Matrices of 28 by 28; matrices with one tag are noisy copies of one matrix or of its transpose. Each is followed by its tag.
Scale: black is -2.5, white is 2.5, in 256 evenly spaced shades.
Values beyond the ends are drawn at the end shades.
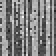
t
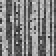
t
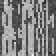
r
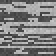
r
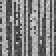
t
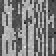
r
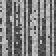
t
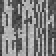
r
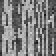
r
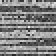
t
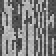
r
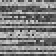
t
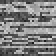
r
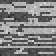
r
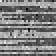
t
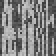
r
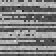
t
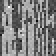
r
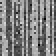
t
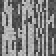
r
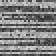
t
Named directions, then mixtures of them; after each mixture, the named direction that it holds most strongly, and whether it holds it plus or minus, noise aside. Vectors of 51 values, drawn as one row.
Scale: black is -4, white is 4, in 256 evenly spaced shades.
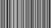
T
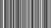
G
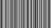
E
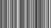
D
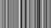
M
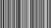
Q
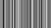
G, minus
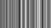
M, minus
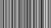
G, minus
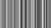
M, plus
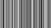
G, minus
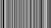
G, minus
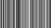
Q, plus
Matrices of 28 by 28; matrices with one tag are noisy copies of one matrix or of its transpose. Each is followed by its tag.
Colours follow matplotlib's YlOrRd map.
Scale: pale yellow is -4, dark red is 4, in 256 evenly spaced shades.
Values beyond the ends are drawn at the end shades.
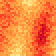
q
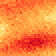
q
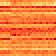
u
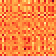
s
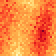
q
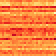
u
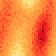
q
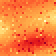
q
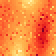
q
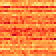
u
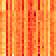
u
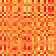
s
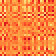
s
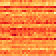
u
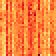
u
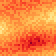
q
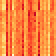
u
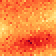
q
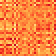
s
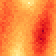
q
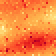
q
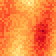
q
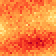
q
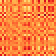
s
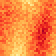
q
